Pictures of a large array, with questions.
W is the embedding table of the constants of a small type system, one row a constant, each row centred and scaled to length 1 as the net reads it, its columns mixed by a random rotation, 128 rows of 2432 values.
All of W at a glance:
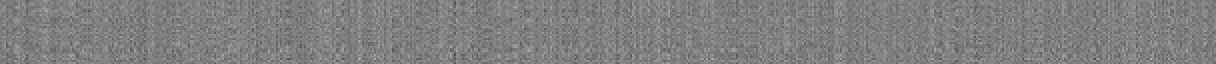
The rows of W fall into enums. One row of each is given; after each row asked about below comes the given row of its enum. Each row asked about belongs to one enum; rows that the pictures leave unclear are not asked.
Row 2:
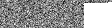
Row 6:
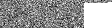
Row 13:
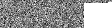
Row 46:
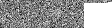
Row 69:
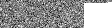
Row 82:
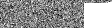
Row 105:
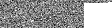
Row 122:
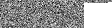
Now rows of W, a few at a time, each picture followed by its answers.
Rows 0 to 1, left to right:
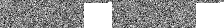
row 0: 13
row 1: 69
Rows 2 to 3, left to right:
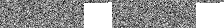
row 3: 122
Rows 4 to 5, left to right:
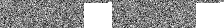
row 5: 69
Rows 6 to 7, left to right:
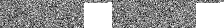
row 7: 69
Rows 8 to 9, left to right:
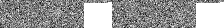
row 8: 46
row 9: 69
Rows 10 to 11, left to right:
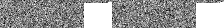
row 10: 13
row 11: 82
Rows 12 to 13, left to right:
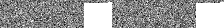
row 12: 105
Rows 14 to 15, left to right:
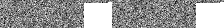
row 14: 13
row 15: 2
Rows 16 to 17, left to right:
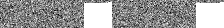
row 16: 82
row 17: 122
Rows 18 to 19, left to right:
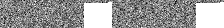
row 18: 13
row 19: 2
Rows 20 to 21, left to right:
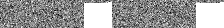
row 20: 82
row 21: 122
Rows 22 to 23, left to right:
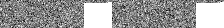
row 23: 82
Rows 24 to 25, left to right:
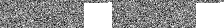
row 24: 105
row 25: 69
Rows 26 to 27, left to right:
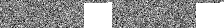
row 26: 69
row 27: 13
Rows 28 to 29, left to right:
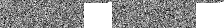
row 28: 13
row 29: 82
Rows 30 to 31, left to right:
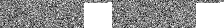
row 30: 6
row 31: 69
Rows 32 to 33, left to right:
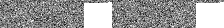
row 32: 105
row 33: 69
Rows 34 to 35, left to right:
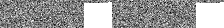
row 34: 105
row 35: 122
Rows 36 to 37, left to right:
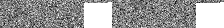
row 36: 6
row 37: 2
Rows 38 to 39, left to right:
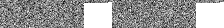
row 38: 2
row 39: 46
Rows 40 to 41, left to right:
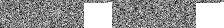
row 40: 46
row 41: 2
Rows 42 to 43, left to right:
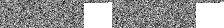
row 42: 2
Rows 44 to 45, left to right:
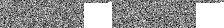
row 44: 13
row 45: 105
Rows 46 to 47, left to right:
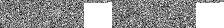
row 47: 6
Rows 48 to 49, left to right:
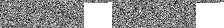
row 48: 122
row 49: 2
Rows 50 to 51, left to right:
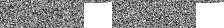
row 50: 82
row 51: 105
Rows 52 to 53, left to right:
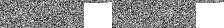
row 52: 105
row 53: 46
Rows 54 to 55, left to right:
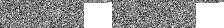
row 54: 46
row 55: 69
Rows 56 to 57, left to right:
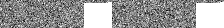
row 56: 69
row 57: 82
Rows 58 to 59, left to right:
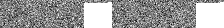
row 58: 6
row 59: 69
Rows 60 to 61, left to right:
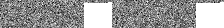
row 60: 122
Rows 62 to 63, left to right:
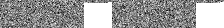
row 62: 122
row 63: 82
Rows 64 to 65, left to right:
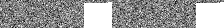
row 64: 69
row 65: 2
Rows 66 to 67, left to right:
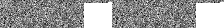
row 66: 13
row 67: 13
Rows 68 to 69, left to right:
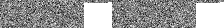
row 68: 122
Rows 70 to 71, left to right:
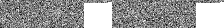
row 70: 46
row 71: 105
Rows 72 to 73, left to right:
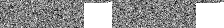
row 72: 82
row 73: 2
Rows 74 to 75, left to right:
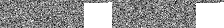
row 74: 105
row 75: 2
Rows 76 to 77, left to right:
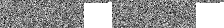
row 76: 13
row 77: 122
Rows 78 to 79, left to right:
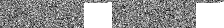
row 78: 6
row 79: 82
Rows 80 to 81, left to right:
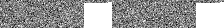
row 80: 69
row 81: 105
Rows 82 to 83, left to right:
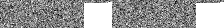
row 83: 2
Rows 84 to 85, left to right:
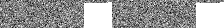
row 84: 69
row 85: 122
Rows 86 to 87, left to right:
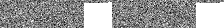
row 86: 105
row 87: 122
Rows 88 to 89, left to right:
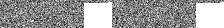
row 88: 105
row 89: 13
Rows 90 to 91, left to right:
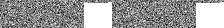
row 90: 122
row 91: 105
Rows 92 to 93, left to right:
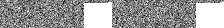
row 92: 2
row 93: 13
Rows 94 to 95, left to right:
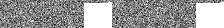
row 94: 105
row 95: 13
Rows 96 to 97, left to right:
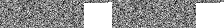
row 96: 2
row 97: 2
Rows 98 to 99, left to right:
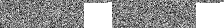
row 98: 46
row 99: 122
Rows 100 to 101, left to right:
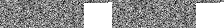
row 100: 2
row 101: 2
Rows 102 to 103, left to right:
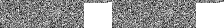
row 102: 46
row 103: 46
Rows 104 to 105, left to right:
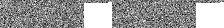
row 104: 13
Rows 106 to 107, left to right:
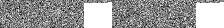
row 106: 46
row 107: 6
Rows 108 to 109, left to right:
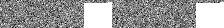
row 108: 69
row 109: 13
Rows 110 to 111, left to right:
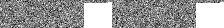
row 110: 69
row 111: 13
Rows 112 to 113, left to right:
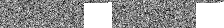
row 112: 2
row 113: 82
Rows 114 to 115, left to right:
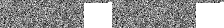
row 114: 13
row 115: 13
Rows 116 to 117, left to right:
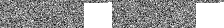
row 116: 105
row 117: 69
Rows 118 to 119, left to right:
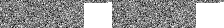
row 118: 69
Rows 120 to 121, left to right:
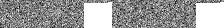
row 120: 46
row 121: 2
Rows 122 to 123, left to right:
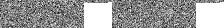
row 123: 46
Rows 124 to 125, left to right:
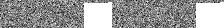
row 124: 122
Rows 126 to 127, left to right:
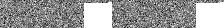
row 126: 13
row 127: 69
